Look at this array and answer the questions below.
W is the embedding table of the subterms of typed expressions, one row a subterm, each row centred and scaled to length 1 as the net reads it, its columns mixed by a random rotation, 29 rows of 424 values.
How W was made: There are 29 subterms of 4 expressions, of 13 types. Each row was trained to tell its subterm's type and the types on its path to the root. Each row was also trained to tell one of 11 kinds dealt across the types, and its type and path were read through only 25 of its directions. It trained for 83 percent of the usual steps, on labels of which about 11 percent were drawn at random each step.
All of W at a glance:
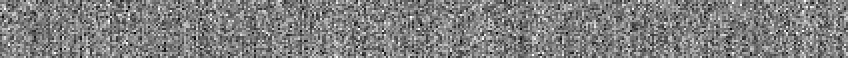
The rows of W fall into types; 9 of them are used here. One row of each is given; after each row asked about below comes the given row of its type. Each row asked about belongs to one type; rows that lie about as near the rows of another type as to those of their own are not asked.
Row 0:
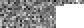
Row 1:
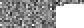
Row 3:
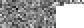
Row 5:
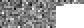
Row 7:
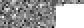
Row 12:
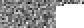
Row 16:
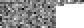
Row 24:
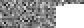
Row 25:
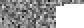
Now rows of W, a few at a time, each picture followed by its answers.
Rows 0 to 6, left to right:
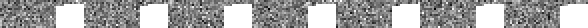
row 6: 7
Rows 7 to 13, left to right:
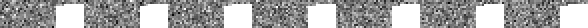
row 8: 1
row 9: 7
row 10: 24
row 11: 0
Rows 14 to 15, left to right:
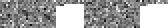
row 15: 5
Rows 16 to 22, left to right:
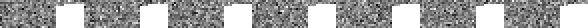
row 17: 3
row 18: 24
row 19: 24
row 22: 25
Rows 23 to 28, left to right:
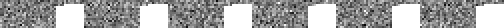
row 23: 0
